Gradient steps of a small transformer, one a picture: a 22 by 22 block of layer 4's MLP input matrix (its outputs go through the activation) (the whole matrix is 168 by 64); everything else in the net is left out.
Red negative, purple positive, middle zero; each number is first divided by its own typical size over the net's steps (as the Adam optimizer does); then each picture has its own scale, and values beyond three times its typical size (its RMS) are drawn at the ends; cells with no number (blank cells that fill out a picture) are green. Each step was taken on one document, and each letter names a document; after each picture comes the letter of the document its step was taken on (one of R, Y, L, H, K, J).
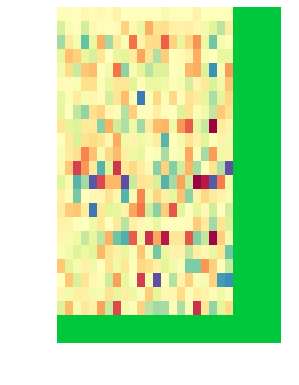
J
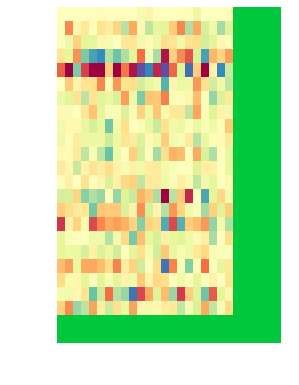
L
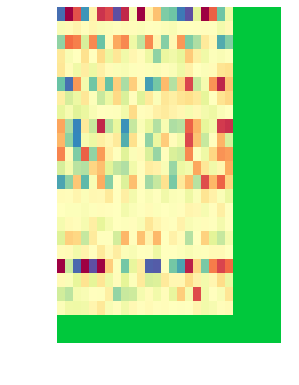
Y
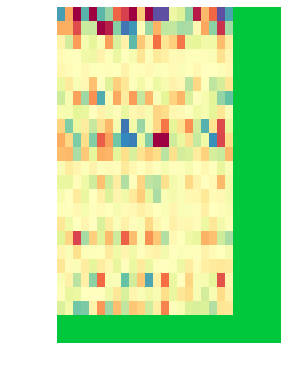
Y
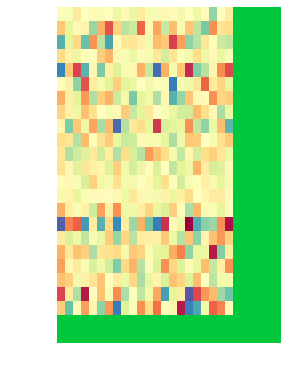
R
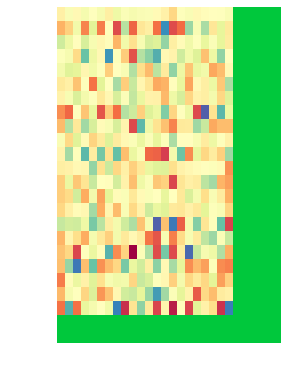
R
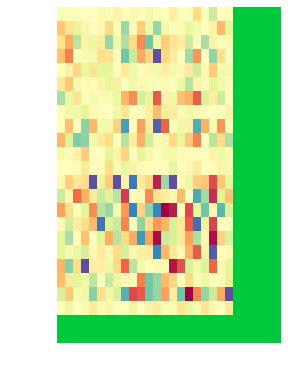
J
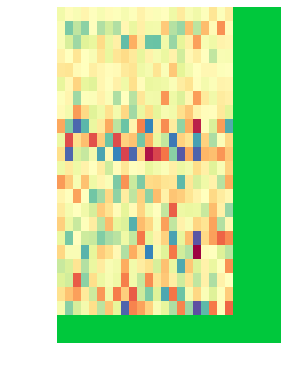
L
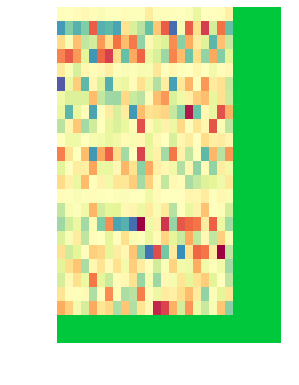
L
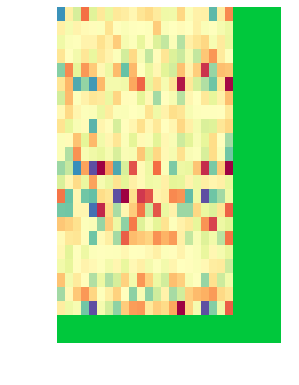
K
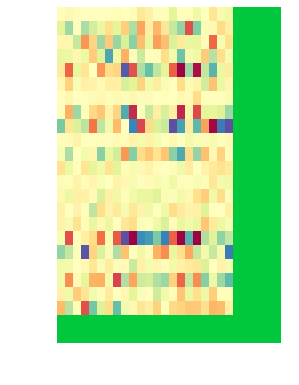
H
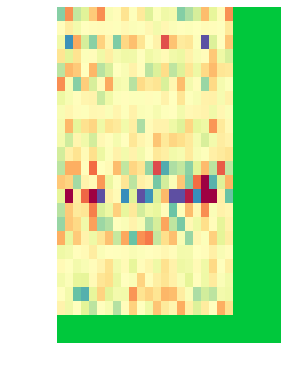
K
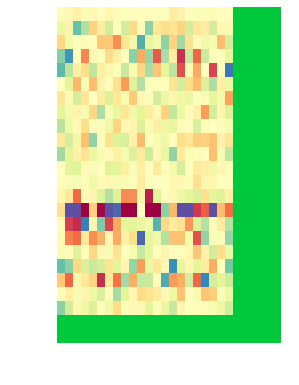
L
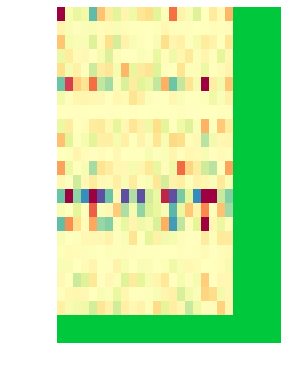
K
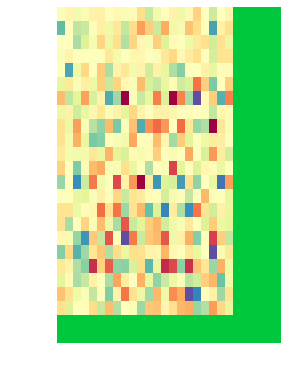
J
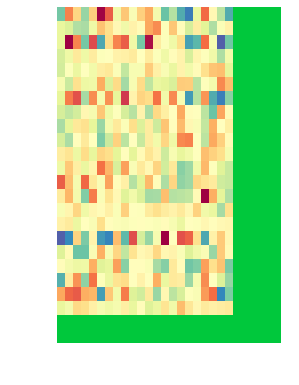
Y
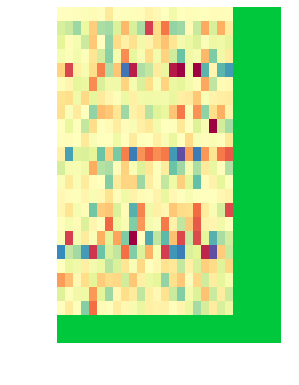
H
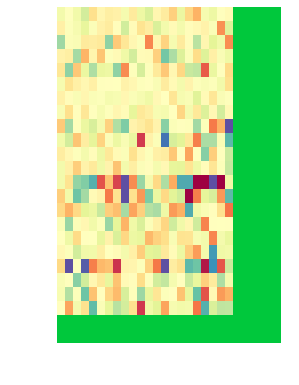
J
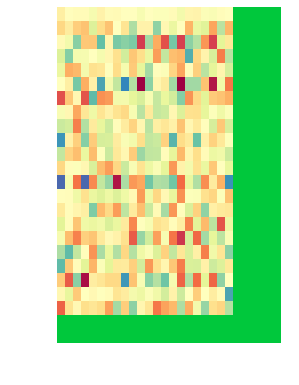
L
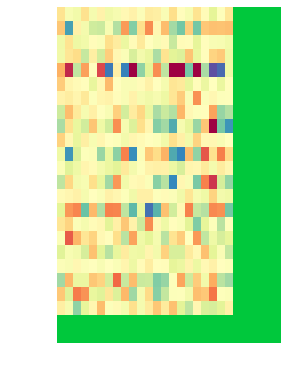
H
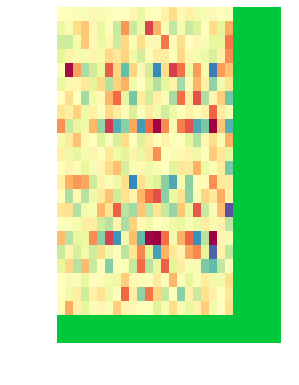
J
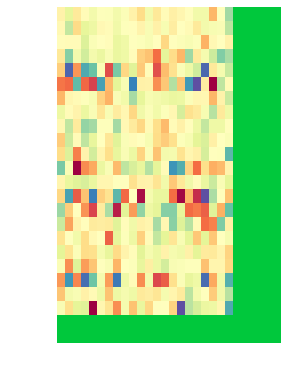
K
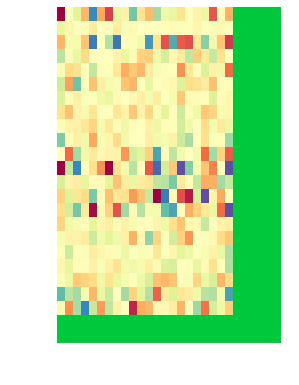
K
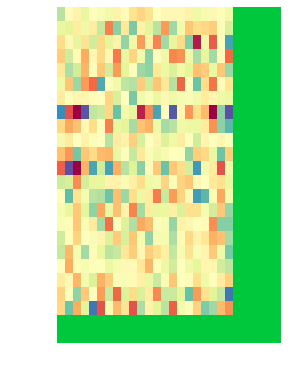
R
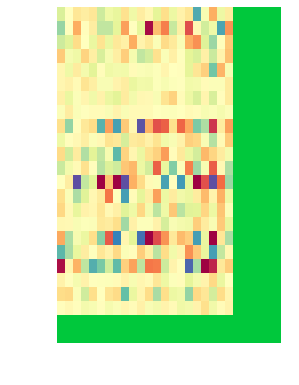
J
